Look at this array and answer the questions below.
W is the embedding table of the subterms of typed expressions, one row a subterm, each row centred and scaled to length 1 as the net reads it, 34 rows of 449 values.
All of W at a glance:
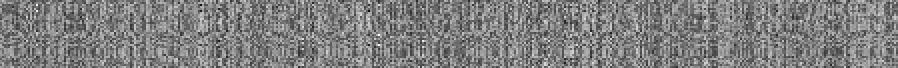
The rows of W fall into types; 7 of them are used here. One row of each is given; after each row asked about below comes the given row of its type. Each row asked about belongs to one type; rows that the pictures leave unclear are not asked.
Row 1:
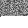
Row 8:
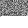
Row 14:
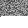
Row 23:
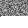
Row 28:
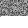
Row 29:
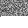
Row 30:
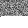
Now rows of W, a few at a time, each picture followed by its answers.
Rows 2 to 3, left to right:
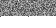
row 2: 30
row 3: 30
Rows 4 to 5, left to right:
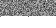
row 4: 30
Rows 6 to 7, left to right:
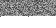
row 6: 30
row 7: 14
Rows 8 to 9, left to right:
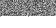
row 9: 8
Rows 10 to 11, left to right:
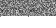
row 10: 23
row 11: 29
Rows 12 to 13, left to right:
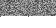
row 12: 14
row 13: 1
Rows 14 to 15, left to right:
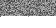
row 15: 28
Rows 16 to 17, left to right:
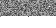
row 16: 8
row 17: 30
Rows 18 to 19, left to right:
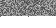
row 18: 23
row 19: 14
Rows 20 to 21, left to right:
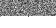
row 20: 23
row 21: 1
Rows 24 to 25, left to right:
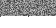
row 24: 1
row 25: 1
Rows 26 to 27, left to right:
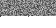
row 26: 1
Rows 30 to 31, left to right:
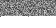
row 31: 23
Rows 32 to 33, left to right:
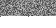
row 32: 14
